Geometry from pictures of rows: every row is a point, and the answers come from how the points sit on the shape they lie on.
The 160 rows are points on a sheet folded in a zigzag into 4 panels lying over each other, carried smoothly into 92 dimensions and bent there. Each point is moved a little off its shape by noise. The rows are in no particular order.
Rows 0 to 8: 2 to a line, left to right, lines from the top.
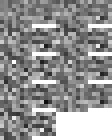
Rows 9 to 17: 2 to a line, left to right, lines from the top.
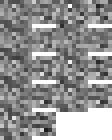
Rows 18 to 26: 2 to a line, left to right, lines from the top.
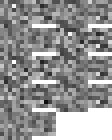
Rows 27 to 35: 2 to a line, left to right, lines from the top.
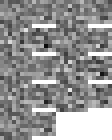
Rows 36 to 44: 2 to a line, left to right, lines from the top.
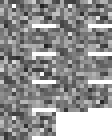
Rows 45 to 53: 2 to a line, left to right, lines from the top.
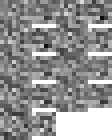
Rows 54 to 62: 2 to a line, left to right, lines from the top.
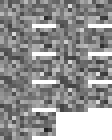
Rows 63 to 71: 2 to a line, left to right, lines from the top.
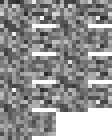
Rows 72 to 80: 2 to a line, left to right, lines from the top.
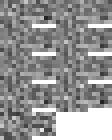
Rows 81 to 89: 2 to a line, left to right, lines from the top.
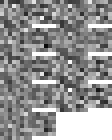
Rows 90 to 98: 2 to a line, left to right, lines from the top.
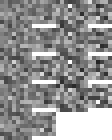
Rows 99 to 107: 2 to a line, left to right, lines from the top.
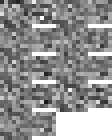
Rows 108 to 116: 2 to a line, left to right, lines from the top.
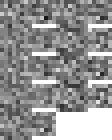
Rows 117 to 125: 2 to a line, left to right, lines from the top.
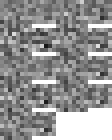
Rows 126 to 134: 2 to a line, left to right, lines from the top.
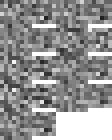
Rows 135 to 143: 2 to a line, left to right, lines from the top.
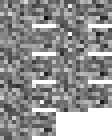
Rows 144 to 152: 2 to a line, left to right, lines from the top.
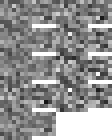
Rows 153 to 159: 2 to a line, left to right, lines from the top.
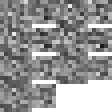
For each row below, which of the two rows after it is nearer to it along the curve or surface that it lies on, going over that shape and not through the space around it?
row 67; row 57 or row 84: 57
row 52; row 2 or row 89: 89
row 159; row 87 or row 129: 129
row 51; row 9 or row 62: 62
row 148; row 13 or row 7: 13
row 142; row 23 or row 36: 23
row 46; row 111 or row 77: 77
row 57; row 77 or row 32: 77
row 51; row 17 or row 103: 103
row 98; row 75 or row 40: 75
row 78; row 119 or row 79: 79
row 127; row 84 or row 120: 120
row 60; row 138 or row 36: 138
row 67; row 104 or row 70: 70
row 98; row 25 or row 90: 90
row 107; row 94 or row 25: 94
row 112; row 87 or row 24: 87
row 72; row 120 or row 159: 120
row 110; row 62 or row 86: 62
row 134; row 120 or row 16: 16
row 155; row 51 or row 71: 51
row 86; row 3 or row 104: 104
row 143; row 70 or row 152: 70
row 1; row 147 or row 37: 37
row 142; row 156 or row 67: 156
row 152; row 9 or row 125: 9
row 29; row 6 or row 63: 6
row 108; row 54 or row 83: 83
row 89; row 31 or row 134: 134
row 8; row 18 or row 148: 18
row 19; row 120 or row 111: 111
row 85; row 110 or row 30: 30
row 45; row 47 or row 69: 69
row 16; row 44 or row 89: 89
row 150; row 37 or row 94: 37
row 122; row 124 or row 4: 124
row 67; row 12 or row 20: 20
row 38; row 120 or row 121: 120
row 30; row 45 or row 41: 45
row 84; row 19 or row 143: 19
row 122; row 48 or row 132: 132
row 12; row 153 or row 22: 153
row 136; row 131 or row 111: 131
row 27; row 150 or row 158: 158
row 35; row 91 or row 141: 91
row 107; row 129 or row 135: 129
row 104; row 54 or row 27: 27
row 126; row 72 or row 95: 72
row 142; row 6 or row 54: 6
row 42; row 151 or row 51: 151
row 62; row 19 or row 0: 0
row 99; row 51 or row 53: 51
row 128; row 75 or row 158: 75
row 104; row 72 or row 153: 153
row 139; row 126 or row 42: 126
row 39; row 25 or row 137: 137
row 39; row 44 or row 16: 44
